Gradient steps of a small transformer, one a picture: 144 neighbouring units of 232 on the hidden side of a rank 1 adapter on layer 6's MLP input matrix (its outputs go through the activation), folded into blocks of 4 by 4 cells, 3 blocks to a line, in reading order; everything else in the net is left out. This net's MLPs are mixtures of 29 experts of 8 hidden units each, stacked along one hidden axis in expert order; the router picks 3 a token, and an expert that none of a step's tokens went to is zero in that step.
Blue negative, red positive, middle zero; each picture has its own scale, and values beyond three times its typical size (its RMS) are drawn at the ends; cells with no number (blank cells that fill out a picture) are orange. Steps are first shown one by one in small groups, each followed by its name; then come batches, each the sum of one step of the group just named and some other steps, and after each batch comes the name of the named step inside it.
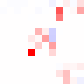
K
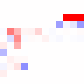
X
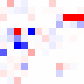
X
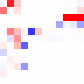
X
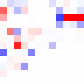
X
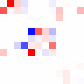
K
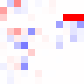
X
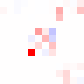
K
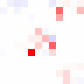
K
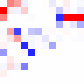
X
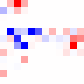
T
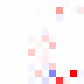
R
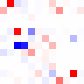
R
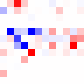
T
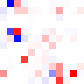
R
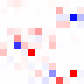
R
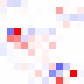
R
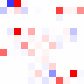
R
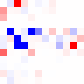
T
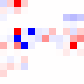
T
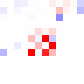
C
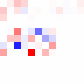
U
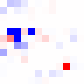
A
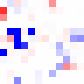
A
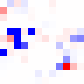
A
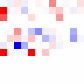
U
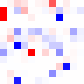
U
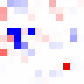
A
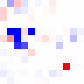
A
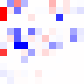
C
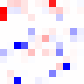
C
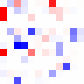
C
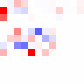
U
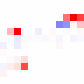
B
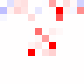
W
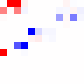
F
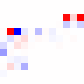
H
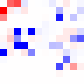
F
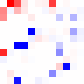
F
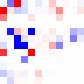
W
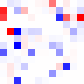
H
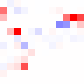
B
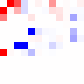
F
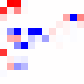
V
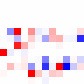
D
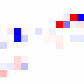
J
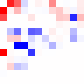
V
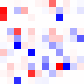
D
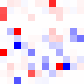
D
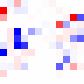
J
